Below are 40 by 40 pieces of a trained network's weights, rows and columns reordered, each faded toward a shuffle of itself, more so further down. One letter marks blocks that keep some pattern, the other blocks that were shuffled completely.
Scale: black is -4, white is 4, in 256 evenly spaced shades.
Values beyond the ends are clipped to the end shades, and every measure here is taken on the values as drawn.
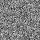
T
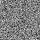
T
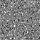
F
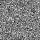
T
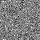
T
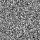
T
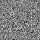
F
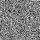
F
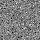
T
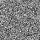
T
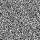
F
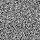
T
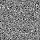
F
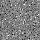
T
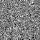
F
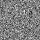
F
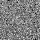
T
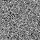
T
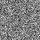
T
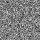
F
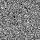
F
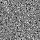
T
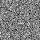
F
